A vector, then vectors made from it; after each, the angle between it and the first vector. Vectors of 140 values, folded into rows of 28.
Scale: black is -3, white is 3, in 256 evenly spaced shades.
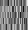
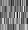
partly opposed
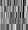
partly aligned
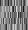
nearly parallel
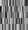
partly opposed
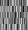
nearly parallel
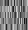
nearly parallel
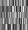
nearly opposite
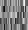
orthogonal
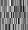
orthogonal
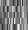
partly opposed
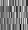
nearly opposite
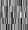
orthogonal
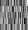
nearly parallel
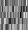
partly aligned
